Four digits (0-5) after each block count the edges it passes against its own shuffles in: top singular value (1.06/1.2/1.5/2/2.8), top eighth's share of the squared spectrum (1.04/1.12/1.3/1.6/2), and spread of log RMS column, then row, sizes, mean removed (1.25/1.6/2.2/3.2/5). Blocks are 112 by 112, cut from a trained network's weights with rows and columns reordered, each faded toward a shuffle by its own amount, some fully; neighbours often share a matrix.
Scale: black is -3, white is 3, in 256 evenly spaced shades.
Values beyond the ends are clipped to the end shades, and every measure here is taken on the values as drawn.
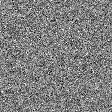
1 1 0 0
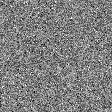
0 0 0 0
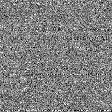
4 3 0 2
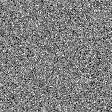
2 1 0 0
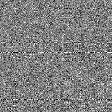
4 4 1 3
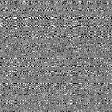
5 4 2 4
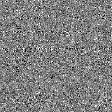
3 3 2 2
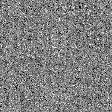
2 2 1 1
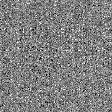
2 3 1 2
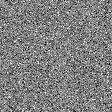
0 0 0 0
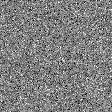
0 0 0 0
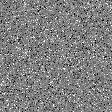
1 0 0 0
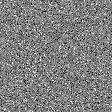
0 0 0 0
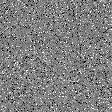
1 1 0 0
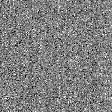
2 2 0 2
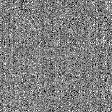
3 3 2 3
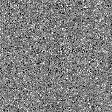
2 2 0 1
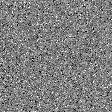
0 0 0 0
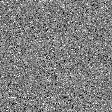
2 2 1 1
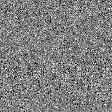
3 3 0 2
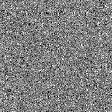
3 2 2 1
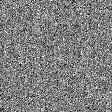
2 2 0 1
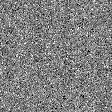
1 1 0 0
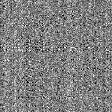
3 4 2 3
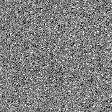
2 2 0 1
